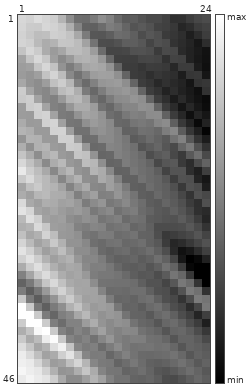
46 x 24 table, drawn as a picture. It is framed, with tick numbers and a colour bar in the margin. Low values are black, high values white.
Roughest part: bottom left. Lone odd cells: none. Average level on the scale: 50%. Slope: up to the left. Grain: diagonal, down to the right.
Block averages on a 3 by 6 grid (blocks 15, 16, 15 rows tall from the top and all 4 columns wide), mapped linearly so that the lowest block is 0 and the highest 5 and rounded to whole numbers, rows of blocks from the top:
543210
543221
543221
